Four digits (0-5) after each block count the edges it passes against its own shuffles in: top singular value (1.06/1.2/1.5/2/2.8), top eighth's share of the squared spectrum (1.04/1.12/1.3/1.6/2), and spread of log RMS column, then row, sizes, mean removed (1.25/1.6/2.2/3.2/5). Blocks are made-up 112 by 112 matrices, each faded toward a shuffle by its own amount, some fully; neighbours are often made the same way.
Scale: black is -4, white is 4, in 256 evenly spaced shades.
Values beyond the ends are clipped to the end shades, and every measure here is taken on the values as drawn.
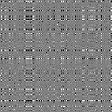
5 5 4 4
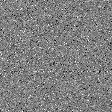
1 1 0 1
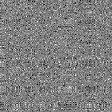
5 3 2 2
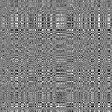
5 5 4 4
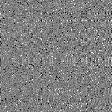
4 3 2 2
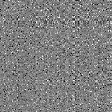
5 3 2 2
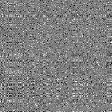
5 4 3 3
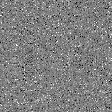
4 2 1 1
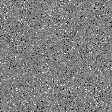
3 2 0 0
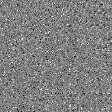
4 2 1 1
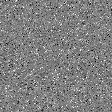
2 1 0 0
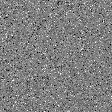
2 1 0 0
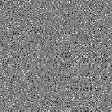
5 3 2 2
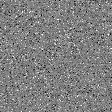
2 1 0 0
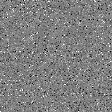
3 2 1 2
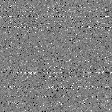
4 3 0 2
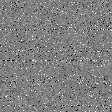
3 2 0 2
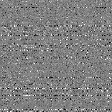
4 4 1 3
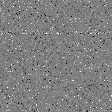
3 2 0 0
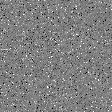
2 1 0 0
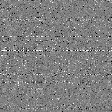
4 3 1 3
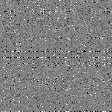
4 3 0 2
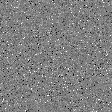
0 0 0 1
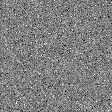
0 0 0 0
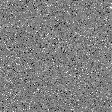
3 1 0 0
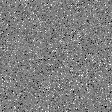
0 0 0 0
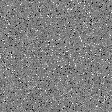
3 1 0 0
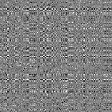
5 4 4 4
